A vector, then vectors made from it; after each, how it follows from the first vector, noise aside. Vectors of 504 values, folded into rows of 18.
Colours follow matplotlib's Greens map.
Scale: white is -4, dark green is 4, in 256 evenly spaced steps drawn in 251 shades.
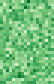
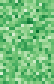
wrapped around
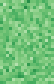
shrunk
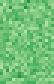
shrunk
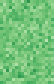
shrunk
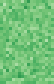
shrunk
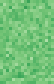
shrunk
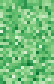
wrapped around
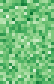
wrapped around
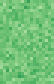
shrunk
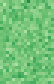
shrunk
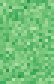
shrunk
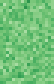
shrunk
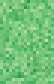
shrunk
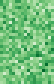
wrapped around
